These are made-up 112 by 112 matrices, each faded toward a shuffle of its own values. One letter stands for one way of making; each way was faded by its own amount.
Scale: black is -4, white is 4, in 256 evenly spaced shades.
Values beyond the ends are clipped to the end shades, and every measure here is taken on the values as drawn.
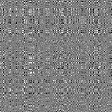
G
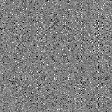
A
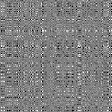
G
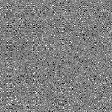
A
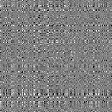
G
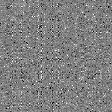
A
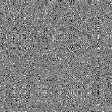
A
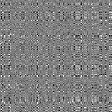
G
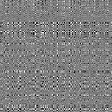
G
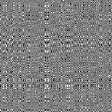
G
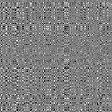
G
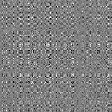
G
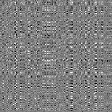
G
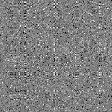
A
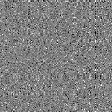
A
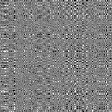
G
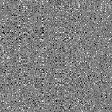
A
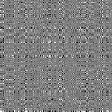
G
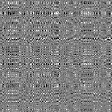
G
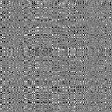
G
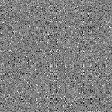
A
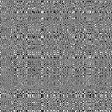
G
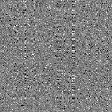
A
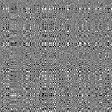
G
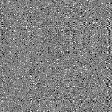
A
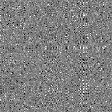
A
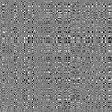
G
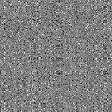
A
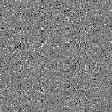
A
